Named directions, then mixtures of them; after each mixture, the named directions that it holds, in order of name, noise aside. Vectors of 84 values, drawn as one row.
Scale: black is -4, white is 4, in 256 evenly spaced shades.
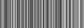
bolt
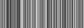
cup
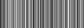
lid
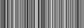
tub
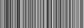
bolt, cup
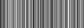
lid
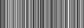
lid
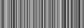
bolt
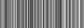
bolt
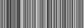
cup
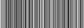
lid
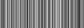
bolt, tub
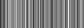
lid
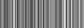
bolt, tub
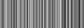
bolt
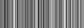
bolt, tub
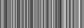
bolt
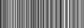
bolt, lid
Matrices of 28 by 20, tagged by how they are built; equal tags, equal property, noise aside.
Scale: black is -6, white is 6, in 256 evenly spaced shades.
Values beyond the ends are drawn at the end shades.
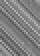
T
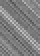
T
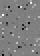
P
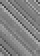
T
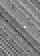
T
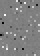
P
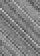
T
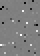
P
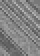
T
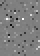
P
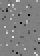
P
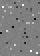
P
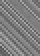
T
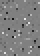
P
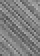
T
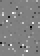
P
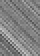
T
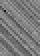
T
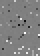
P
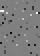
P
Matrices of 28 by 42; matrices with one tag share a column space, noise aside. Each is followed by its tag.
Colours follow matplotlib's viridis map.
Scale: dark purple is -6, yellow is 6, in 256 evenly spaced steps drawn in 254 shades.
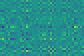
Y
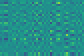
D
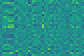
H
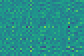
Y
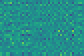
D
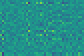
D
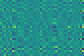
Y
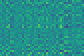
H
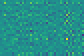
D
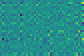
D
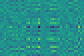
Y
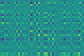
D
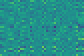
Y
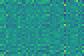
H
